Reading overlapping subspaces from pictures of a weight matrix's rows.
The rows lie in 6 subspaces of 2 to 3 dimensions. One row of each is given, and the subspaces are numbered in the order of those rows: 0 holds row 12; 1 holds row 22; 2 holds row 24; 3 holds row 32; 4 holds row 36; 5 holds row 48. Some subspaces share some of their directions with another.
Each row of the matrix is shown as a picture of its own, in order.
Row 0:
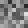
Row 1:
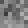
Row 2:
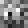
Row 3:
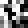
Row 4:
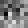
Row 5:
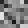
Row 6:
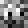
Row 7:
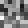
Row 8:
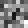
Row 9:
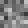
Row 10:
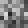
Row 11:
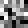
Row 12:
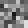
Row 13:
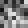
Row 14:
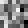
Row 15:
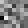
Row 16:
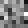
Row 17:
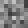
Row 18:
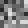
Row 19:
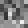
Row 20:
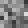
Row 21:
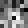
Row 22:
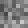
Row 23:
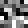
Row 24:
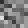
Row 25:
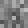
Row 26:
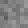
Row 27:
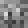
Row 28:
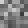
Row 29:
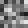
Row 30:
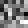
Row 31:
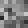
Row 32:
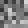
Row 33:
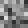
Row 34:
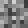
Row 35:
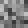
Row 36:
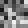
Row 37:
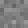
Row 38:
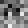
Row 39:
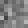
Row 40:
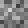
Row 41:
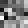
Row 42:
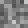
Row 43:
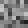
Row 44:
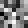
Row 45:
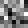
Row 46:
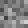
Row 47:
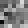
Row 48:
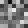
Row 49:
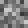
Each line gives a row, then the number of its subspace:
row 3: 0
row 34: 3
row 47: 2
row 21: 4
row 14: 0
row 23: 3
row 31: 2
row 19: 5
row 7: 0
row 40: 1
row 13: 4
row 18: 3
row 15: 2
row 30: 0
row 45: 2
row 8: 0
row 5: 2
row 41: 2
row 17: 3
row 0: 5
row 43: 0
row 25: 4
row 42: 2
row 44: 0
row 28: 5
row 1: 1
